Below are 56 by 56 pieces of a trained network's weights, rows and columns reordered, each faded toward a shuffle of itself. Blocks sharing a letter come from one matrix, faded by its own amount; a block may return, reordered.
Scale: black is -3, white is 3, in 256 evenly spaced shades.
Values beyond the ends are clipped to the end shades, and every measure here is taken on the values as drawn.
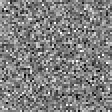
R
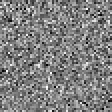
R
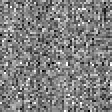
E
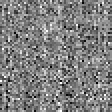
E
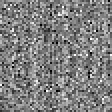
E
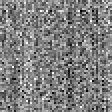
E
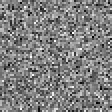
R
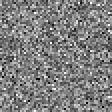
R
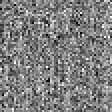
E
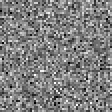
R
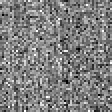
E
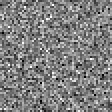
R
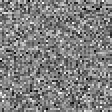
R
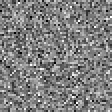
R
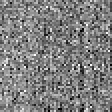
E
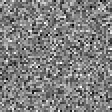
R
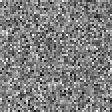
R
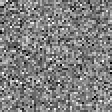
R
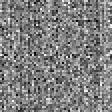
E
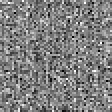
E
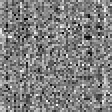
E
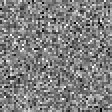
R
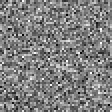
R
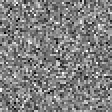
R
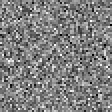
R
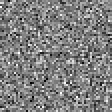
R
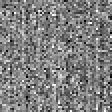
E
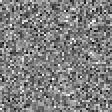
R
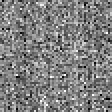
E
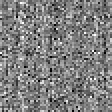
E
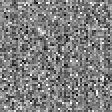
E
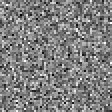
R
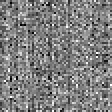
E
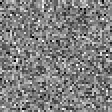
R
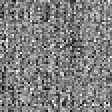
E
